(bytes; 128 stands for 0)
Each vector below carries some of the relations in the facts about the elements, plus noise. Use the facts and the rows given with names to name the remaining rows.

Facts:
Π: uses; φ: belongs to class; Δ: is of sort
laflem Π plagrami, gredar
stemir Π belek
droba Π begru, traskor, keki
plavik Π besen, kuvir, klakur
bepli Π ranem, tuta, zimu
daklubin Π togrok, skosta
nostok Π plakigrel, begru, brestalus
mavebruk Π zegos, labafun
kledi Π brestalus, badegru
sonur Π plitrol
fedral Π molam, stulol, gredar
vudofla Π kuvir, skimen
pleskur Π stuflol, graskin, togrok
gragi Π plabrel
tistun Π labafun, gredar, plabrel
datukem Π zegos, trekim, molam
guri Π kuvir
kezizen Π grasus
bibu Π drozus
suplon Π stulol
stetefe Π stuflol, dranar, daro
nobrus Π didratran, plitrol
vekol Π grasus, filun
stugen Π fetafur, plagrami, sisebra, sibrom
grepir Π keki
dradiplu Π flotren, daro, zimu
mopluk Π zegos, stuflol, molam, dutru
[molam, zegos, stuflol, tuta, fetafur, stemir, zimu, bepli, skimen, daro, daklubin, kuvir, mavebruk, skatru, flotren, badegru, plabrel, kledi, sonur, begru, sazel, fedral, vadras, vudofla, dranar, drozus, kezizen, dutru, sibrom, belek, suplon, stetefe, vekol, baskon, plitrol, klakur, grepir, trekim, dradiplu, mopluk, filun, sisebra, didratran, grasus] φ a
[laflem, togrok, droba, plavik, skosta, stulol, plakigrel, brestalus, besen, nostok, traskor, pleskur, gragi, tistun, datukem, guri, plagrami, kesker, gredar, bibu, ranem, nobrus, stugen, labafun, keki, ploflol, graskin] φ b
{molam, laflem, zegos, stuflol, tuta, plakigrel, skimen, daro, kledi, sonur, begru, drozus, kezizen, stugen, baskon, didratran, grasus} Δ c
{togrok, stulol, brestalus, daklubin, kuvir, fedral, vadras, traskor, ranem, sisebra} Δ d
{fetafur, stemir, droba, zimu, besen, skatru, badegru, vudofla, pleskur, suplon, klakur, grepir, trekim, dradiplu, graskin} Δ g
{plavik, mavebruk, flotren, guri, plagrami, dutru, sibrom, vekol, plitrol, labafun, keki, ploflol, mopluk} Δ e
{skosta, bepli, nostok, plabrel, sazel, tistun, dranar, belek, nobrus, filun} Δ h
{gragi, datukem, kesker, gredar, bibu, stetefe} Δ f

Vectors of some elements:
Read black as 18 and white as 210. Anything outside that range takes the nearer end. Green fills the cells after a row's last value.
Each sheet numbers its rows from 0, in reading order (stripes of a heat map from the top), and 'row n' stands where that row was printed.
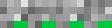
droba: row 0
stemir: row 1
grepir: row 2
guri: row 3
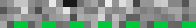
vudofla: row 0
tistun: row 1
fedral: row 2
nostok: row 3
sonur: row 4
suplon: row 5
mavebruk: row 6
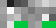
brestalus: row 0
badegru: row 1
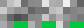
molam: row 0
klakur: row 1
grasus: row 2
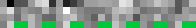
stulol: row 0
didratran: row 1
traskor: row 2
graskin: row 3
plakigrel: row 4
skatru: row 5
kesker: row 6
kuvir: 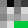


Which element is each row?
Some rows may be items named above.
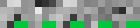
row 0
stugen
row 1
vadras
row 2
stugen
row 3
labafun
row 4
nobrus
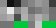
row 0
fedral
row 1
plitrol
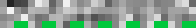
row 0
ranem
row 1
tuta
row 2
kledi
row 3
stuflol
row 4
keki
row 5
keki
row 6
skimen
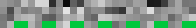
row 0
dranar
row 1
didratran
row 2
kuvir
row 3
zimu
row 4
nobrus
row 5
togrok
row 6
flotren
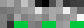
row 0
pleskur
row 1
daklubin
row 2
ranem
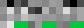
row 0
kuvir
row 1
nobrus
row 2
daklubin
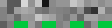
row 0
datukem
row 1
vekol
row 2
trekim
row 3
nobrus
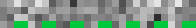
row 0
zimu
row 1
daro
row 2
mopluk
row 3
dutru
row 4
gragi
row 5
laflem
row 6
grasus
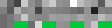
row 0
stetefe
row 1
plabrel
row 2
fetafur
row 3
filun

